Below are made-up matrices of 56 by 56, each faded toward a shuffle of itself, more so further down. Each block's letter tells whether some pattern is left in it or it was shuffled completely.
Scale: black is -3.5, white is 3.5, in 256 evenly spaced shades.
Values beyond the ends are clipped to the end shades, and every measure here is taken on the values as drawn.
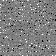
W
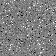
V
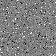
V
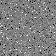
V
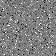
V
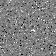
V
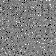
W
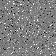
V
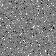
V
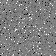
V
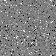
W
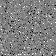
V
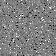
V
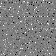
W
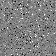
V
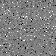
W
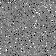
V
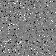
W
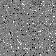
W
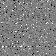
W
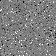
V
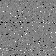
W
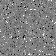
W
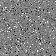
V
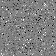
W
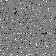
W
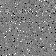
W
